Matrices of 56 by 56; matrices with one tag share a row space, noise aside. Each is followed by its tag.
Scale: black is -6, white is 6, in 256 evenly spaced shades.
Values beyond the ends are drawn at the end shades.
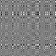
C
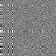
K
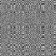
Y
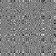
Y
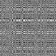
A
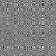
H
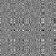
Y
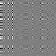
K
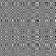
C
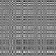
A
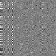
K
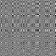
C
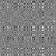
H
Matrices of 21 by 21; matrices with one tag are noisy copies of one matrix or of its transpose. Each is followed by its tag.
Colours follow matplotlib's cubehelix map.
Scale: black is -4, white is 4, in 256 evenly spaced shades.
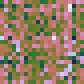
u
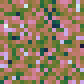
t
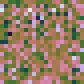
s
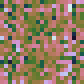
u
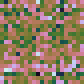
u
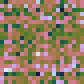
u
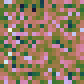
s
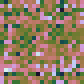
u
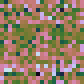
u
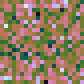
t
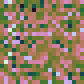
s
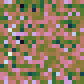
s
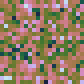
t
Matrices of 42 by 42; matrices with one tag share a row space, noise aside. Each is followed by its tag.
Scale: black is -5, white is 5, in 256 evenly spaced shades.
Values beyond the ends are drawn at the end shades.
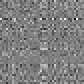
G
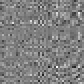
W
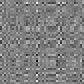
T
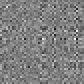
G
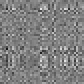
G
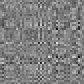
W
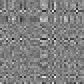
G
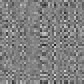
G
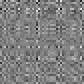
T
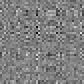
T
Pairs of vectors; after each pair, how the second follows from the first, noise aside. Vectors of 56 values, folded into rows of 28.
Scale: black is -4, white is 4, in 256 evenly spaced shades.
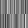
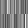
copied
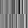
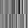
copied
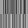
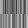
copied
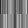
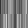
copied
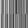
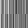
copied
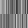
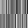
copied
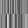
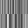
copied
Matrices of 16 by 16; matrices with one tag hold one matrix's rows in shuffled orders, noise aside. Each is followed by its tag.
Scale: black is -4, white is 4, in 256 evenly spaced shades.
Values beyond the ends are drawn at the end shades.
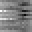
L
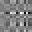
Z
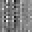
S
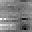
L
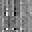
S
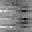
L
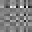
Z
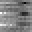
L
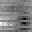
L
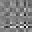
Z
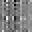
S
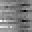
L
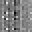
S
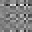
Z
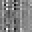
S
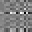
Z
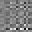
Z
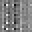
S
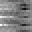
L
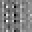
S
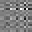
Z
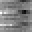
L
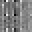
S
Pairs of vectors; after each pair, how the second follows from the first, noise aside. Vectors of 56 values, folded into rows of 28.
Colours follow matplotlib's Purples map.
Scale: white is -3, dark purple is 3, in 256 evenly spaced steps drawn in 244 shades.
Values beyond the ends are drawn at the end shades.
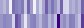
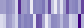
wrapped around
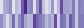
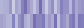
shrunk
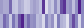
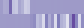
partly zeroed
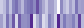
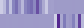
partly zeroed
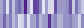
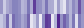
reversed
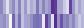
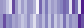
wrapped around
